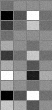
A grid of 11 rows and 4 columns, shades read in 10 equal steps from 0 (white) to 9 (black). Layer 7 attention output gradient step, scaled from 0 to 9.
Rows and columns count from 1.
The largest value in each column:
9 6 8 5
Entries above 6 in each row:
0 1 1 0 0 1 0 1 0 1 0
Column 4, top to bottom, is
4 5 5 4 4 5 4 3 4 5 4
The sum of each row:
17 20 19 17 16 19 17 14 16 20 15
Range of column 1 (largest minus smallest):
9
